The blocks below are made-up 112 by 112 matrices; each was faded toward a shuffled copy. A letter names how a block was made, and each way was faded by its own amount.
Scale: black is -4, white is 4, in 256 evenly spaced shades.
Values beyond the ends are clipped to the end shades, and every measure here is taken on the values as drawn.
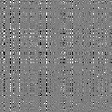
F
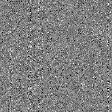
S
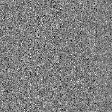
S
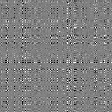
F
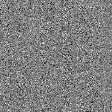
S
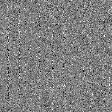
S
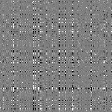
F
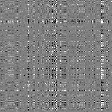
F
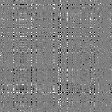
F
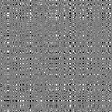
F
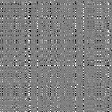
F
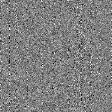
S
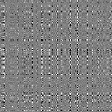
F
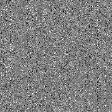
S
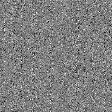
S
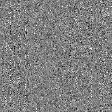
S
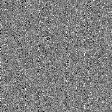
S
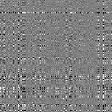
F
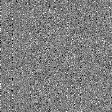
S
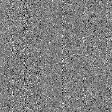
S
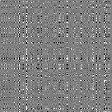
F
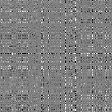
F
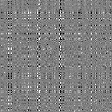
F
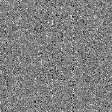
S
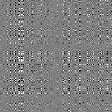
F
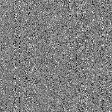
S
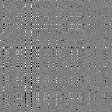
F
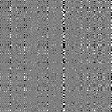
F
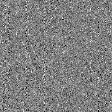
S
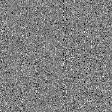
S
